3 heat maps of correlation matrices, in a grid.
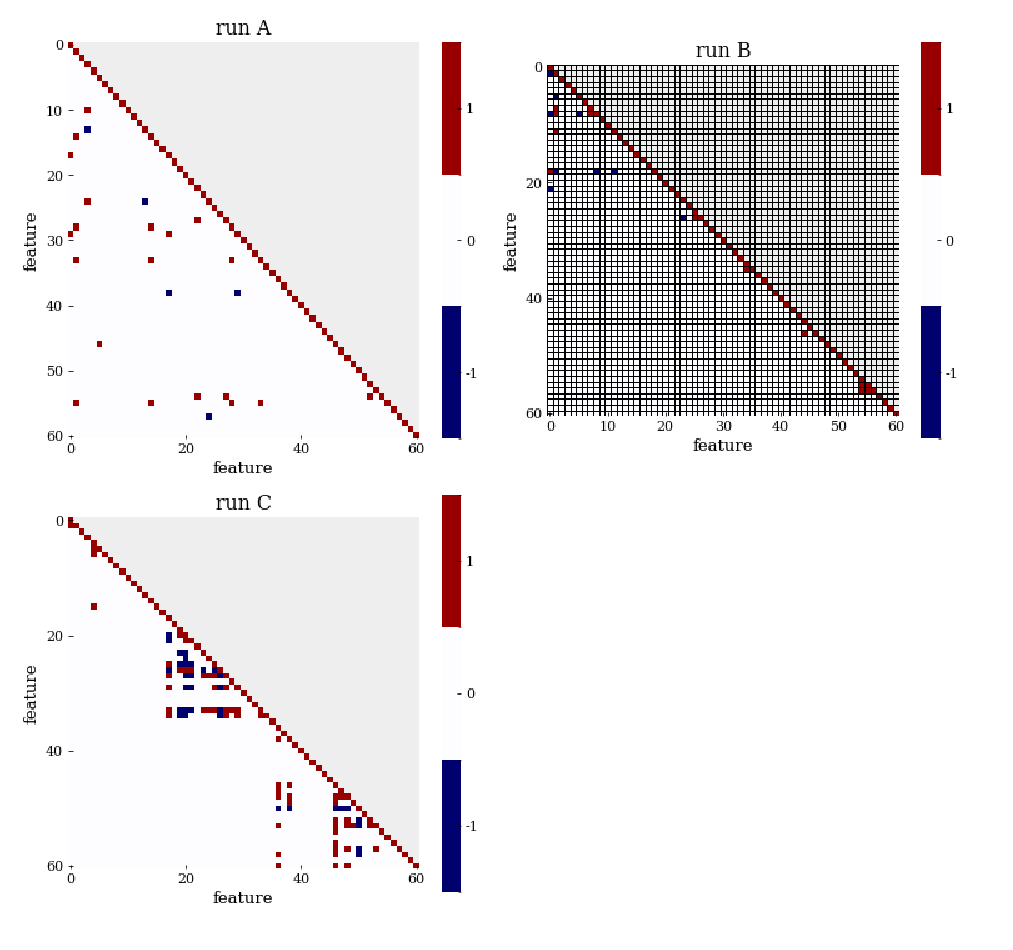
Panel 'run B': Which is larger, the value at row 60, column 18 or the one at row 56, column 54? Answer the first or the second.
the second
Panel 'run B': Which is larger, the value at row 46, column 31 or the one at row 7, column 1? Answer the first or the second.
the second
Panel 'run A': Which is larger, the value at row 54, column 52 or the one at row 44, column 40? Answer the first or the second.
the first
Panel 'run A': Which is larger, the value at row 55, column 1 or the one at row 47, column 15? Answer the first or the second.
the first
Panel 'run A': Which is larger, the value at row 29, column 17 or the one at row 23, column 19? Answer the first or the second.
the first
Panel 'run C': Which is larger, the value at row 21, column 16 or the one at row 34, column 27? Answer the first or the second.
the second
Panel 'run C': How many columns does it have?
61
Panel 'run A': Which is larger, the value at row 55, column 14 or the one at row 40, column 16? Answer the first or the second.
the first
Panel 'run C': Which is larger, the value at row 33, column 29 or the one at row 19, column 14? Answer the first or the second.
the first
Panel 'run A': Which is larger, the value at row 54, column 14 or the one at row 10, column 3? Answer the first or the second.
the second
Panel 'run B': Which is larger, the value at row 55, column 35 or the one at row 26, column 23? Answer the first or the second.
the first
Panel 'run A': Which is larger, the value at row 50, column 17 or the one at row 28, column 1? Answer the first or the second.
the second
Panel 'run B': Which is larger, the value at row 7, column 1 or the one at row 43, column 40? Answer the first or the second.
the first
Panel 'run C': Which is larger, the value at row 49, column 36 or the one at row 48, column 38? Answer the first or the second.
the second
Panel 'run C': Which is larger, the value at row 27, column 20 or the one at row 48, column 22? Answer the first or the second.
the second
